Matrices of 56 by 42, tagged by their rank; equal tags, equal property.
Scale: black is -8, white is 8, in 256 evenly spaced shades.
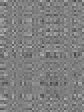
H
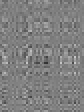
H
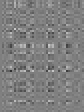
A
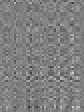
H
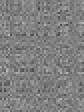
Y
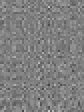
Y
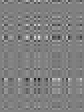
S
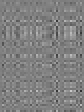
A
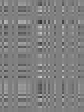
S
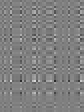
S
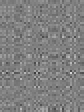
H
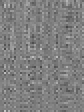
Y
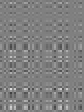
S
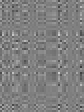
A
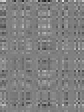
A
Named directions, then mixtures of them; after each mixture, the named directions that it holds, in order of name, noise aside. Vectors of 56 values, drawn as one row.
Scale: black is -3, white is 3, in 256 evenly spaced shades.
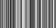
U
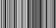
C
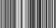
C, U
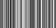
U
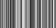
U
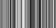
C, U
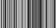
C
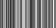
U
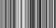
C, U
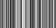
U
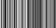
C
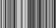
C, U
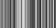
C, U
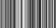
C, U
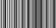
C, U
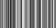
U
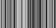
C, U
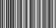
C, U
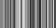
C, U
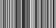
U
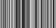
U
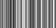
U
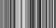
C, U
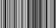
C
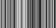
C, U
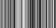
C, U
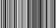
C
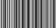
C, U
